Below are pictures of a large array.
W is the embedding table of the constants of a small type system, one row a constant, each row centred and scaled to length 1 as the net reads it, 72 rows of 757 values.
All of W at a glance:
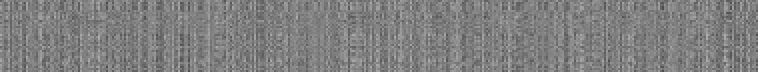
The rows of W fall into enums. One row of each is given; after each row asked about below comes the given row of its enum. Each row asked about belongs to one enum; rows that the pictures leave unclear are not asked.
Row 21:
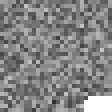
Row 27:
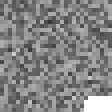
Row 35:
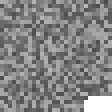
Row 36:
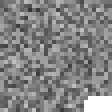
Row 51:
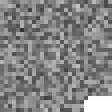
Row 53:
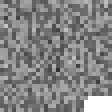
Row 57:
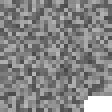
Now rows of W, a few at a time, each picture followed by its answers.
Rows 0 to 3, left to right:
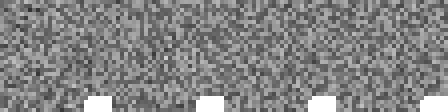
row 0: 36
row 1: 53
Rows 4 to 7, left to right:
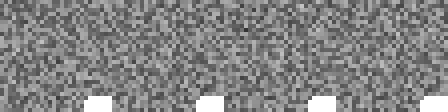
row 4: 27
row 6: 51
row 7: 57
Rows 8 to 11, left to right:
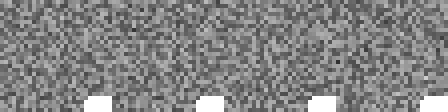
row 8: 57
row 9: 51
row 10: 35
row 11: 27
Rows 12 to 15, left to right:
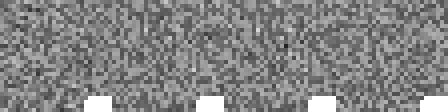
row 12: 36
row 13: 53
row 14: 53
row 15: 35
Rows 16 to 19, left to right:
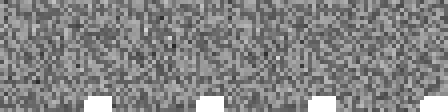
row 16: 53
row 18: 53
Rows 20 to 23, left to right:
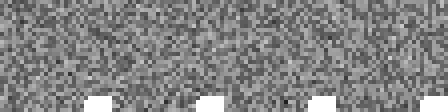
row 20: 27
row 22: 27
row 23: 53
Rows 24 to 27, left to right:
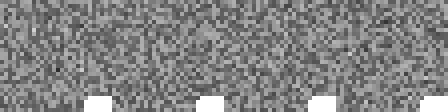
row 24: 53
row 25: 35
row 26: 57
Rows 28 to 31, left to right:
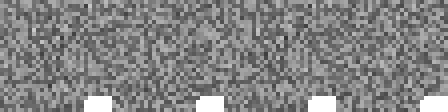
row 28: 53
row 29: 35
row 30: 53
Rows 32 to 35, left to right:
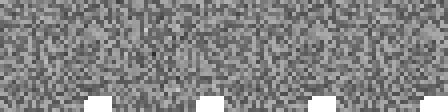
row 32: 35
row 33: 53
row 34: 35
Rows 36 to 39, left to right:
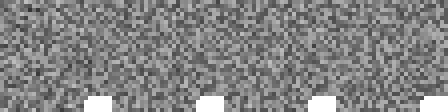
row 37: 57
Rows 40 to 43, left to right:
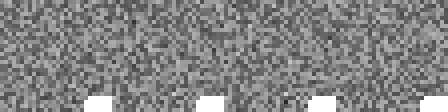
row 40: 57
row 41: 27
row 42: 27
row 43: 35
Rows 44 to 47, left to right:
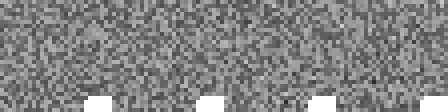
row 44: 35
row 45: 57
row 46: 27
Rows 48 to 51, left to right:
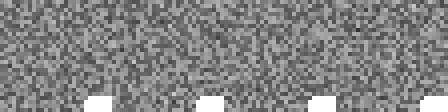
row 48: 57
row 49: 27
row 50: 35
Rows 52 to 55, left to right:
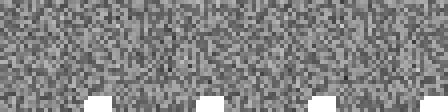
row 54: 57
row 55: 53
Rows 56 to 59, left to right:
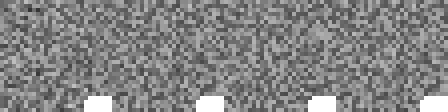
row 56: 36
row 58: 35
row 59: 57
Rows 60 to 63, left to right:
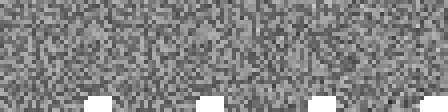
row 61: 35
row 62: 53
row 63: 21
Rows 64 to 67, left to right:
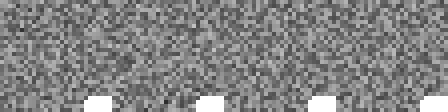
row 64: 51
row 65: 21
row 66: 57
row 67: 57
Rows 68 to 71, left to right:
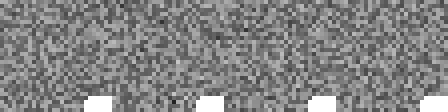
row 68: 35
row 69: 27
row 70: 51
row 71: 57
